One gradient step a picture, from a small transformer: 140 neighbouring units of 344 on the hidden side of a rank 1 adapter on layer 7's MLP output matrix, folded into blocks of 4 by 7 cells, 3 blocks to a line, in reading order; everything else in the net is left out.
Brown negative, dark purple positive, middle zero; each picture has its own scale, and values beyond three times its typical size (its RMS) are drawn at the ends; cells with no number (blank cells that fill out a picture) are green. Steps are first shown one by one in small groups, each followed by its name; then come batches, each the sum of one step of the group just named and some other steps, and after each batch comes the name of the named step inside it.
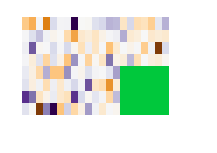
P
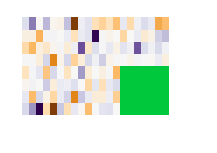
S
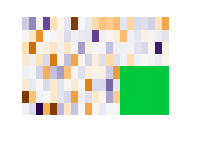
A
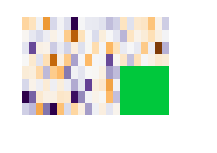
P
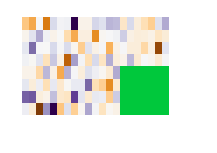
P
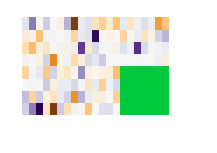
S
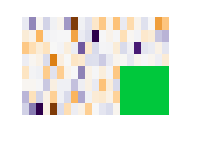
S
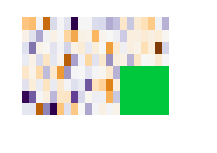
P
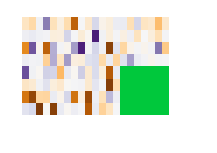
A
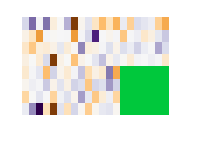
A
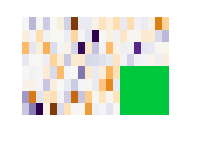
S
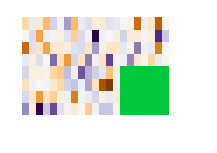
S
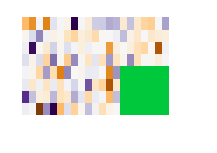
P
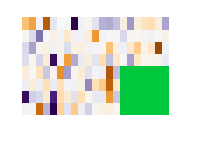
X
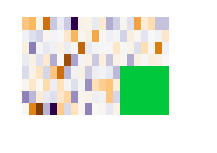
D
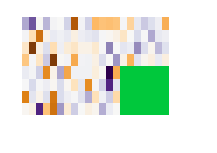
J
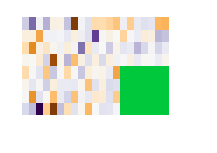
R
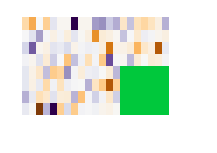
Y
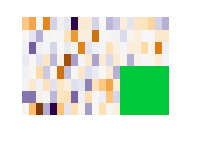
D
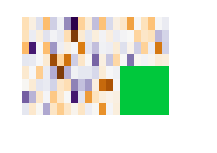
R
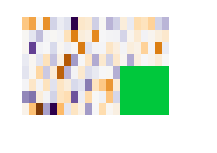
D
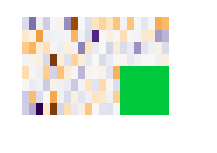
R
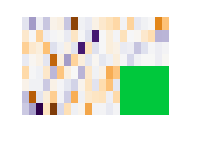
R
